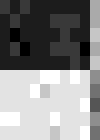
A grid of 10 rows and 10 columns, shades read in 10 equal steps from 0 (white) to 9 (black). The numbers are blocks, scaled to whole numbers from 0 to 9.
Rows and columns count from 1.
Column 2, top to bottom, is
8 7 9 7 8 1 1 1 0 1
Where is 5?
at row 7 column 10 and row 10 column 10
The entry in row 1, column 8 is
8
